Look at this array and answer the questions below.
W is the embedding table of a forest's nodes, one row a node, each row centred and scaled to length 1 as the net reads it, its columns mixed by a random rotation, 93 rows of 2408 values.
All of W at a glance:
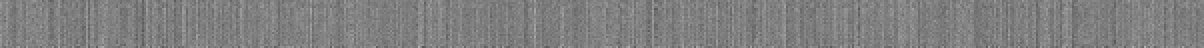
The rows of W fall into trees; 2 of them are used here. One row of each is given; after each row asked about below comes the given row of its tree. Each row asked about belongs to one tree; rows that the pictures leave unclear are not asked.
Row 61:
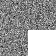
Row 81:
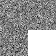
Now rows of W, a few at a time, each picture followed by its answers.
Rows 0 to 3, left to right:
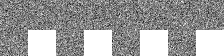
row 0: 81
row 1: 61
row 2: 61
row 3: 61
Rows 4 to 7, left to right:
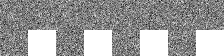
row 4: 81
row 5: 81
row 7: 61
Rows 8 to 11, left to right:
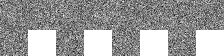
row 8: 81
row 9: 81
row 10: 81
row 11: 61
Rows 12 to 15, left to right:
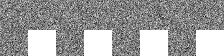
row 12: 81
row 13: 81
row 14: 61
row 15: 81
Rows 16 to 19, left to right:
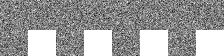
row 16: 61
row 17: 61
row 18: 61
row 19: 61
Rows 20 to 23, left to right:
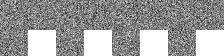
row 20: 61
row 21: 61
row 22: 61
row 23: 81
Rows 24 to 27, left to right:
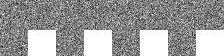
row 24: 61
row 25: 81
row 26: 61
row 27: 61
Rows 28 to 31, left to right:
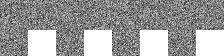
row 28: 61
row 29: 81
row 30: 61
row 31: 61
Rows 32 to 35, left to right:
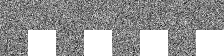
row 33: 81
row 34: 61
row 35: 61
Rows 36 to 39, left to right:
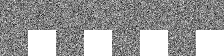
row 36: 61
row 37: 81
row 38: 81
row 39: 61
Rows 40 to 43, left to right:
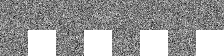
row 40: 61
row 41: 81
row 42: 81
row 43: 61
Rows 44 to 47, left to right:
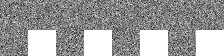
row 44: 61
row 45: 81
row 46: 81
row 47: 61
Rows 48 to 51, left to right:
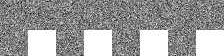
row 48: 61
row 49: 61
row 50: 61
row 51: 81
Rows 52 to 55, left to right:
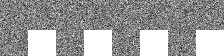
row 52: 61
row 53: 61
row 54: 61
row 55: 81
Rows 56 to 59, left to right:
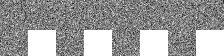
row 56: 61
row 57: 61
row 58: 81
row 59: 61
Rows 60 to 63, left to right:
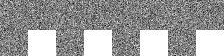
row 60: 81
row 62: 61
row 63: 81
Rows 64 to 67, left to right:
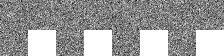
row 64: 81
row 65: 61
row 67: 61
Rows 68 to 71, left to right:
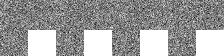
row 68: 81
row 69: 81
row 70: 81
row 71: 61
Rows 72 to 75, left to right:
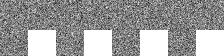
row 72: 61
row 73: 61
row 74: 61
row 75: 81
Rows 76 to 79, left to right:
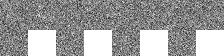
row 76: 81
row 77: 61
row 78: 81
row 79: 81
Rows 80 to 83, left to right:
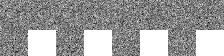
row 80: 81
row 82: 61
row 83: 81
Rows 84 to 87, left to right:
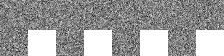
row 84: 81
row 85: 61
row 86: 81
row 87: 81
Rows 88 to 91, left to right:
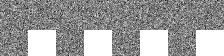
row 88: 61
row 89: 81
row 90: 61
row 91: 61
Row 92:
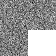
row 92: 81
